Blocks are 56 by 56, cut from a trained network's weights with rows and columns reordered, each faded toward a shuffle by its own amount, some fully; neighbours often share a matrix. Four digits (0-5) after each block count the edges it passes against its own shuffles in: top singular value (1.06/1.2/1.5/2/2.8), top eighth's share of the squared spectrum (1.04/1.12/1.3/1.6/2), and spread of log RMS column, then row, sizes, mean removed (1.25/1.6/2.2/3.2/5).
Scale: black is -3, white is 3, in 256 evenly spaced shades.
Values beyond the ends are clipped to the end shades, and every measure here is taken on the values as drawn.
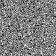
1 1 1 0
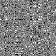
3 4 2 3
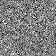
0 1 0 0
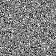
2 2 0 0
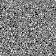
3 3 1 2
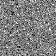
2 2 0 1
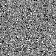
2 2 1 1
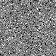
2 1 0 0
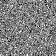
1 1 0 0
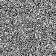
1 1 0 0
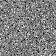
0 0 0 0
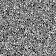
0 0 0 0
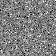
0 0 0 0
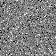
0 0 0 0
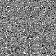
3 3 1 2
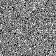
1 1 0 0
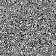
2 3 0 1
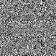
3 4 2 2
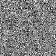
2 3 0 1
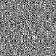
3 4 2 2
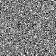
2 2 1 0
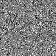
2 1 0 0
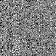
2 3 1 1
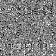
3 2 0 2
